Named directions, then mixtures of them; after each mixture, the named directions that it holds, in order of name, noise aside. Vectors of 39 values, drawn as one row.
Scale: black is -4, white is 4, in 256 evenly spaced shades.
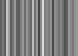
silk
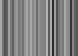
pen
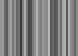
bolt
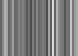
pen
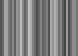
bolt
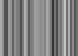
bolt, pen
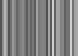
pen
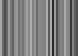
pen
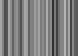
bolt, pen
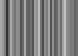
bolt, silk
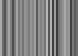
pen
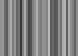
bolt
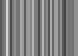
bolt, silk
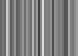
silk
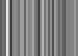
bolt, silk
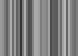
bolt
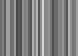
bolt, silk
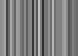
silk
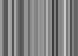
bolt, pen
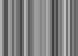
bolt, pen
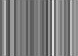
pen, silk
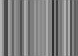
bolt, pen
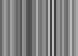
bolt, pen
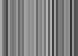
pen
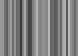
bolt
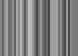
bolt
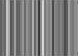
silk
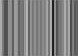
bolt, pen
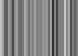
bolt, pen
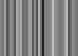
bolt, silk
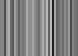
pen, silk
